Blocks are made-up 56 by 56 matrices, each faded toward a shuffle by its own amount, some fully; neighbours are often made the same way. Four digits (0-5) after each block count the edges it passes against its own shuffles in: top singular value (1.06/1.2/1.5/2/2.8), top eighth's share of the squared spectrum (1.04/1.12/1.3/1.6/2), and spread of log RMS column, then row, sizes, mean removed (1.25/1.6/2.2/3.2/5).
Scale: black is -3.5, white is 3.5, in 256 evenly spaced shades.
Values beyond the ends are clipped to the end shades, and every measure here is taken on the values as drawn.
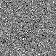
1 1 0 0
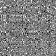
3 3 1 1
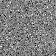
1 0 0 0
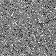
0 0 0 0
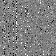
2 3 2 0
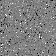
1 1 0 0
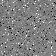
0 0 0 0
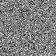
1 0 0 0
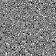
3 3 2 2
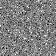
0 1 0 0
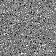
0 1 0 0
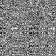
4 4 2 2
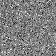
1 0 0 0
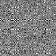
4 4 2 2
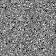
2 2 0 1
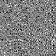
3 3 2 1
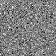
3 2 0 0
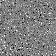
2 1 0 0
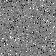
0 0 0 0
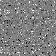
3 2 0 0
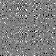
4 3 2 2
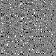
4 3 2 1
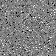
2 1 0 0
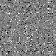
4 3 1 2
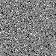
0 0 0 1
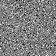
0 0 0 0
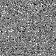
1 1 0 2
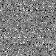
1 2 0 2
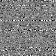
2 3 0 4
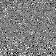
1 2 0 3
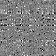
4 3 1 2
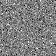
0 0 1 0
